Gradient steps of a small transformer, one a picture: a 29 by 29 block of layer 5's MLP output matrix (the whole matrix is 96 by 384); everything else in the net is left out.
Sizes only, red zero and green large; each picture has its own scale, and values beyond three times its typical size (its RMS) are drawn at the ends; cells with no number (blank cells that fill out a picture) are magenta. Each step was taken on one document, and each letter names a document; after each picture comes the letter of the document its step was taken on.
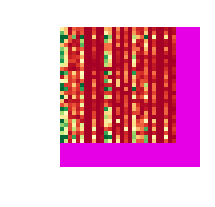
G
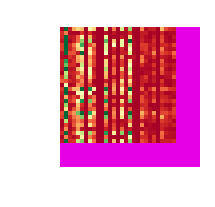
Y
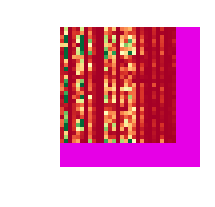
Y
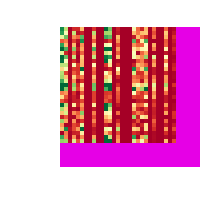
G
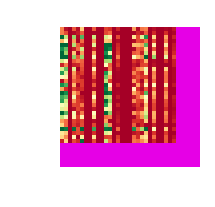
G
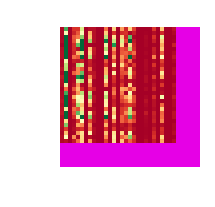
Y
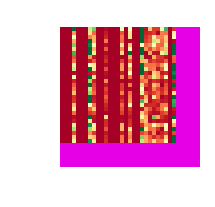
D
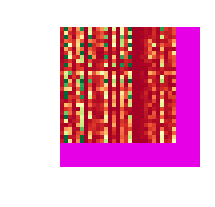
Y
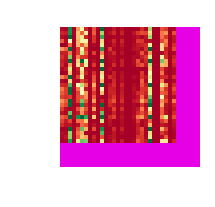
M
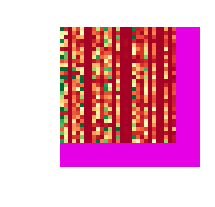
G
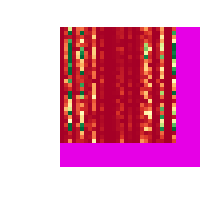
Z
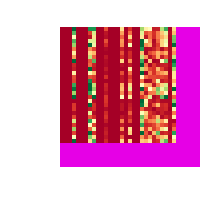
D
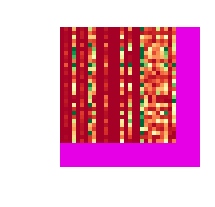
D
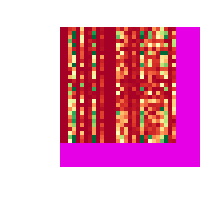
Z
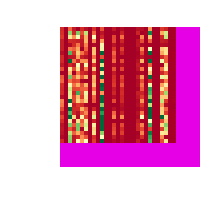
M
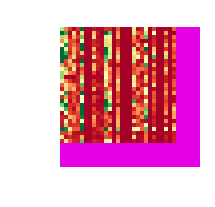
G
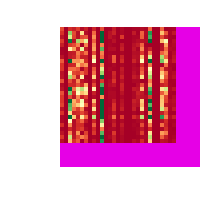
M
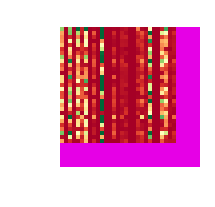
M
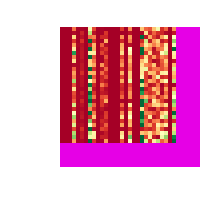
D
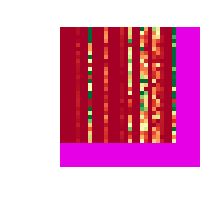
D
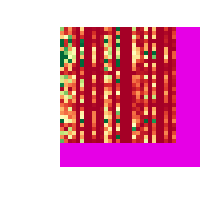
G
